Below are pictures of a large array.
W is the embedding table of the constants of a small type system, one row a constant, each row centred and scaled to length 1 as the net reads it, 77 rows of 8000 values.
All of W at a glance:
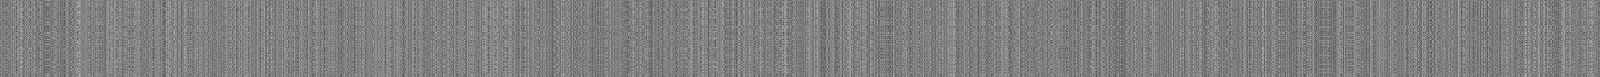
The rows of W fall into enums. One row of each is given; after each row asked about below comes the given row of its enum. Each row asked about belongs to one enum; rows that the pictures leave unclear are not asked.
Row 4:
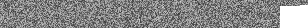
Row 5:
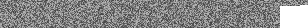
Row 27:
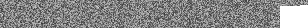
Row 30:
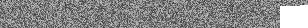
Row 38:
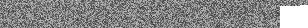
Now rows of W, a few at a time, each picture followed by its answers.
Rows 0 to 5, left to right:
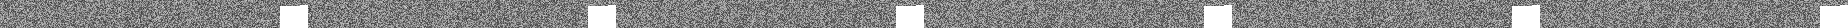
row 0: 4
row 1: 27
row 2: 5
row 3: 5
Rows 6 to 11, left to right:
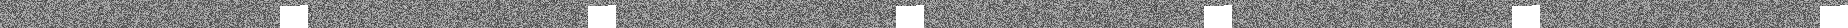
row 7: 27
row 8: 38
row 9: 30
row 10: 30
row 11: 5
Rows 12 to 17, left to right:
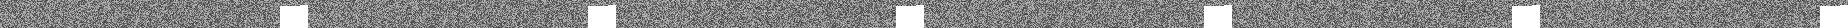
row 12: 5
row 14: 38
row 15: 5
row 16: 30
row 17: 38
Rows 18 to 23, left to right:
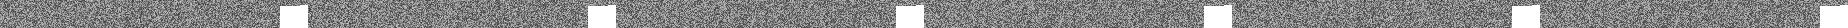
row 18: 4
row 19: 27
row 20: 5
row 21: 5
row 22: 4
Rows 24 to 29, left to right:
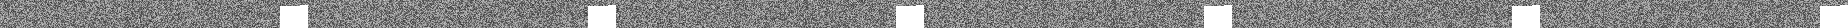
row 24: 4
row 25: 38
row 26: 27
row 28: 38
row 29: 5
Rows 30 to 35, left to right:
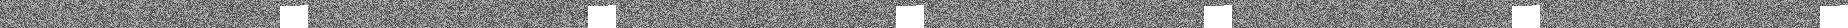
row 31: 38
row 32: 4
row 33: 4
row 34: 30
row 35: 4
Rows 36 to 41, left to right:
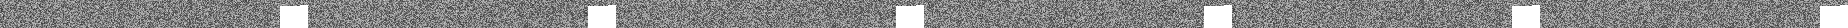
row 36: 27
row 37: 38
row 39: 4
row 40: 27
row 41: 5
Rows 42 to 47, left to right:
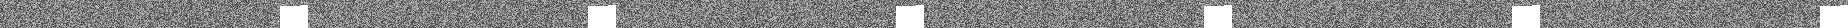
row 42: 27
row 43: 5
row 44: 4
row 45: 27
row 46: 5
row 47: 38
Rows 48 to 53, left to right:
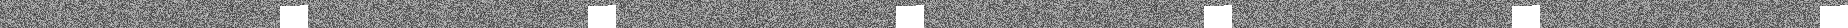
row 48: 30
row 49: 30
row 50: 4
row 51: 30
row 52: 5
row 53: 5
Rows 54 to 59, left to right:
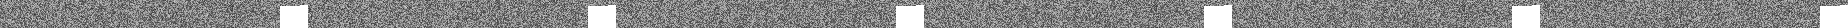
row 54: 30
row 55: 27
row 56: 5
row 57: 30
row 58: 30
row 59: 4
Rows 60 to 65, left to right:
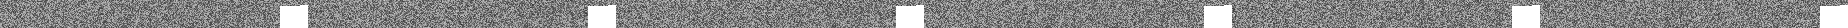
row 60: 5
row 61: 38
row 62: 38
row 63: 5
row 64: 27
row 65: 4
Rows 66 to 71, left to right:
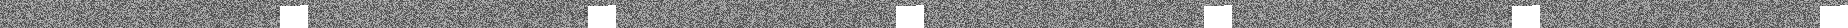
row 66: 38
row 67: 38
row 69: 27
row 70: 38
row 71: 5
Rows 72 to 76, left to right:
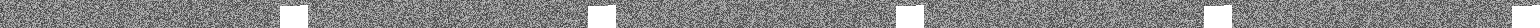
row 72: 27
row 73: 4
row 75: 4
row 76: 5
